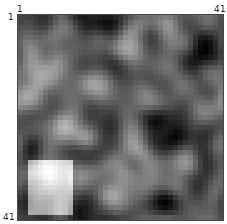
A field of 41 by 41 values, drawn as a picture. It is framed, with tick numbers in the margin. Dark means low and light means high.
Roughest part: bottom left. Mirror symmetry: none. Grain: blotchy. Odd patch: higher, in the bottom left. Ninth with the highest average: bottom left.
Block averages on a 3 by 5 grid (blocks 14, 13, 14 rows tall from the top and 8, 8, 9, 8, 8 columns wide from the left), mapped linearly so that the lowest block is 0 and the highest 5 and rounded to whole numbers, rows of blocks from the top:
32220 | 23201 | 53321
